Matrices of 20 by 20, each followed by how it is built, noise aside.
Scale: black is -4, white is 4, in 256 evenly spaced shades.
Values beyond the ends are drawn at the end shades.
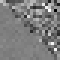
upper triangular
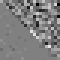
upper triangular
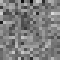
low rank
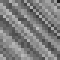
Toeplitz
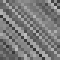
Toeplitz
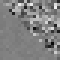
upper triangular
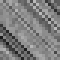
Toeplitz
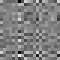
low rank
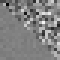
upper triangular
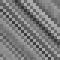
Toeplitz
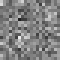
low rank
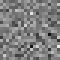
low rank
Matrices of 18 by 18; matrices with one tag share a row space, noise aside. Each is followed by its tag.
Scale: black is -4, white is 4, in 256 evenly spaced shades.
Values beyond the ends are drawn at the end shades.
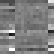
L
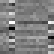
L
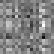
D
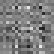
D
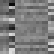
L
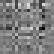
D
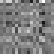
D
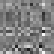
D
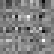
D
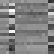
L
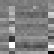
L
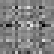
D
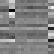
L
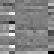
L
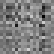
D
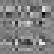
D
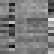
L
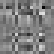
D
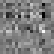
D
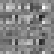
D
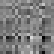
D
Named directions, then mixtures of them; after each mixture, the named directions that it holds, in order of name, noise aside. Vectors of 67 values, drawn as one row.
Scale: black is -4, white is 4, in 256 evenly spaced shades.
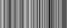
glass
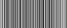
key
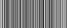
key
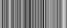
glass, key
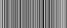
key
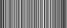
key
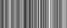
glass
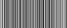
key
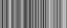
glass, key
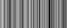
glass
